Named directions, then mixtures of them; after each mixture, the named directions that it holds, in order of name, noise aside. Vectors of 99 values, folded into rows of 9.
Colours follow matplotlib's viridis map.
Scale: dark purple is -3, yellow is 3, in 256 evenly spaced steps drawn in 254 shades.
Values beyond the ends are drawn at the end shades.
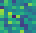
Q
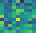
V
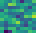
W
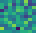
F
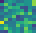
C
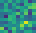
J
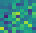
J, V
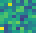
F, Q, W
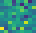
F, J, Q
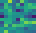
J, V, W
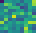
C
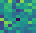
V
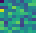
C, Q, V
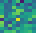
V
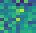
F, V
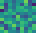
C, F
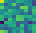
C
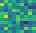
J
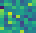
Q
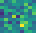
J, Q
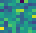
F, V, W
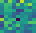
V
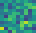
J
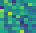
Q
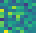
Q, V, W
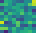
C, Q, W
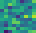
W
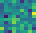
J, V, W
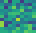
V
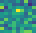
F, V
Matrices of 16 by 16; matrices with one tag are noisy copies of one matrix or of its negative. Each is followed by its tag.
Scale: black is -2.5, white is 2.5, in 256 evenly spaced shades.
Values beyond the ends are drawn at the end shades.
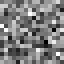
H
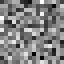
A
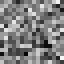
H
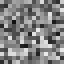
H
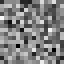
A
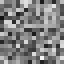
A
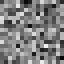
A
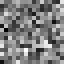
H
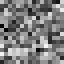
H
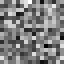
A
